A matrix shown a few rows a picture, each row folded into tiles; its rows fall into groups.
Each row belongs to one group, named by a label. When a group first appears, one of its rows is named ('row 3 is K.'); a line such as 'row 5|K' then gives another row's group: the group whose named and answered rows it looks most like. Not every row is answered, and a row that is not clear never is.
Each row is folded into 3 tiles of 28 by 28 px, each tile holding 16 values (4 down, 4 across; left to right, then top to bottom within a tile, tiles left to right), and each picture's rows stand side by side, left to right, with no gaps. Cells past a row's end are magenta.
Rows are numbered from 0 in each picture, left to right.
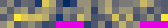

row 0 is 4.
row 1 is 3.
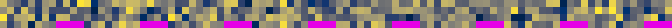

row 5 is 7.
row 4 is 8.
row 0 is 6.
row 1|3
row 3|4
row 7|6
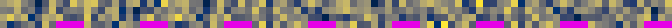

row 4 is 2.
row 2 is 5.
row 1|6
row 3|7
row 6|7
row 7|2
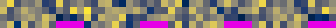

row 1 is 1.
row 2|7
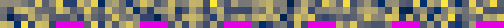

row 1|7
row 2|1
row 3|5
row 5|1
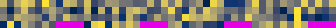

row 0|1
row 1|3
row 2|4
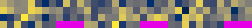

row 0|2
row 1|4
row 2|2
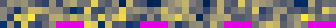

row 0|1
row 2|5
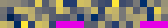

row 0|8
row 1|2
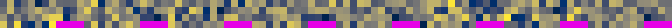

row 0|2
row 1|7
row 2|6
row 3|8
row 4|7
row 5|4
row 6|6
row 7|7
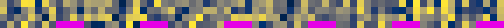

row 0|1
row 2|1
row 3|5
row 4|6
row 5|6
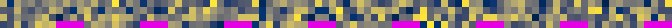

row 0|3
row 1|4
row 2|4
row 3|3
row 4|3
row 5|1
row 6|5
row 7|2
